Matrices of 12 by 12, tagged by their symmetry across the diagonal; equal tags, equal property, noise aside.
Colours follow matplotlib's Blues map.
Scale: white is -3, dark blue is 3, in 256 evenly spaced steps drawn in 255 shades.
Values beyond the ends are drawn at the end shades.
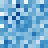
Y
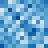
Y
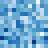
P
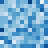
Y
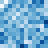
Y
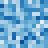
P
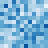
Y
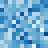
P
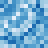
Y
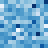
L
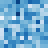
P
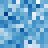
L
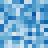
P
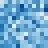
L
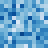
L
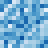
Y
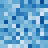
L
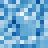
P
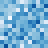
Y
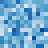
L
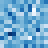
P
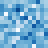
L
